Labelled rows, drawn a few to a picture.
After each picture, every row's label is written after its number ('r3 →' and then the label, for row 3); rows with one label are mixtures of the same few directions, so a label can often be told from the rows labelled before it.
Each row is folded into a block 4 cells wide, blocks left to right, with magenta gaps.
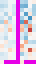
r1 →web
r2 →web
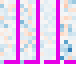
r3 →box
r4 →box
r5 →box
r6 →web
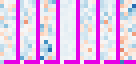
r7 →box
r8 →web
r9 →web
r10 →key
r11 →web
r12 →web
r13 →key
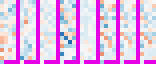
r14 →key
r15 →web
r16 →box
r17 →box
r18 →web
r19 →box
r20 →box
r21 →box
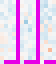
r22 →key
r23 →web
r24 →web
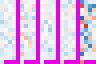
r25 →box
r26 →box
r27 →web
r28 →key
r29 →box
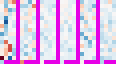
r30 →web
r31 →key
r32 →box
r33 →web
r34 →box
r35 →key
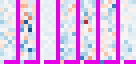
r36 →box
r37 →web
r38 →box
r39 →key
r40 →web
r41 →key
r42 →web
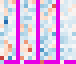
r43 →web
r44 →web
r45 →key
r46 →key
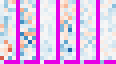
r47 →web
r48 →box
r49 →web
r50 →web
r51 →box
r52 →key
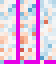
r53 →key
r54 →key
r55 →web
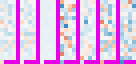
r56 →box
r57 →box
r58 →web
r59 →box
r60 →web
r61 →box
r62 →key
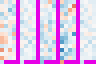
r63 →key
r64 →box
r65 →key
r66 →key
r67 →box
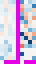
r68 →web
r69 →box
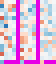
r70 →box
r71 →key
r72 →box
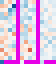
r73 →key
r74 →web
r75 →box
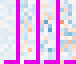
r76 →box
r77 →web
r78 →web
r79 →box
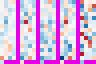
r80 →web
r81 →web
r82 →key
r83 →web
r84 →box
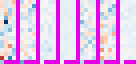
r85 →web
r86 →key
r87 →web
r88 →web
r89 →box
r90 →key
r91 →key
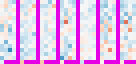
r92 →web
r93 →key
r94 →key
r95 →web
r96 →key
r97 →web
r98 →web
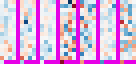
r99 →web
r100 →web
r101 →web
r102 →key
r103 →box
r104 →key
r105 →box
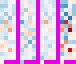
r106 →web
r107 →box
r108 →web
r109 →web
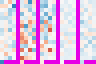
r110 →key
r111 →key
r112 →web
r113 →box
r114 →box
